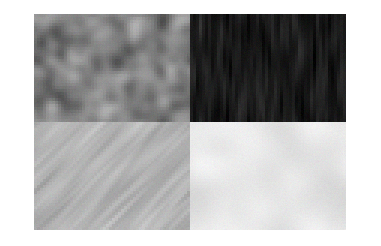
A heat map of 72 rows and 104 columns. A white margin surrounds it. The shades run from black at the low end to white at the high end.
The table splits into 2 rows of 2 panels. Panel 1,1: middling, blotchy. Panel 1,2: very low, streaked downward, faint in contrast. Panel 2,1: high, slanting up to the right, faint in contrast. Panel 2,2: very high, smooth, faint in contrast.
